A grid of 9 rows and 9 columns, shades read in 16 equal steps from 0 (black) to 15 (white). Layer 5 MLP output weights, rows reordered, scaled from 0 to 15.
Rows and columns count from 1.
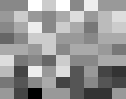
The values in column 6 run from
5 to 13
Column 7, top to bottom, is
14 9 7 8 10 8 9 8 3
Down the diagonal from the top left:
8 12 14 12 8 8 9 5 9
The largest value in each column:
13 12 15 12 15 13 14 11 13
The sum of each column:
81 68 89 86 92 73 76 72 77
